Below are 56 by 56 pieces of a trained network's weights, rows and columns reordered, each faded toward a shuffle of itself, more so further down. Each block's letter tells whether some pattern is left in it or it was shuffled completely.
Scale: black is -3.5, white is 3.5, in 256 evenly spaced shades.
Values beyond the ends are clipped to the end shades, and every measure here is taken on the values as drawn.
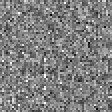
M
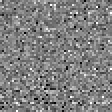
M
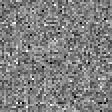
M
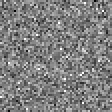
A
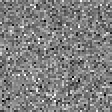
A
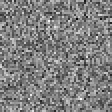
M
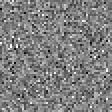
A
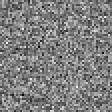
M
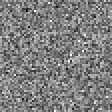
A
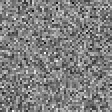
A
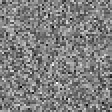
A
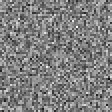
A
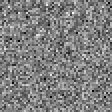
A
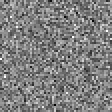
A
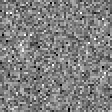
A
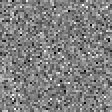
A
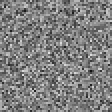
M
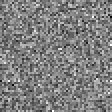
M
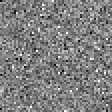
A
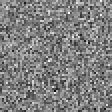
M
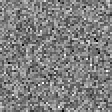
A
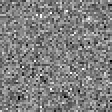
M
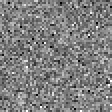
A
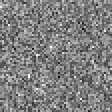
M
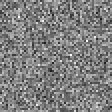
M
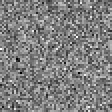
M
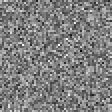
A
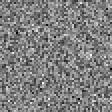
A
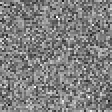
A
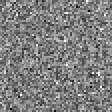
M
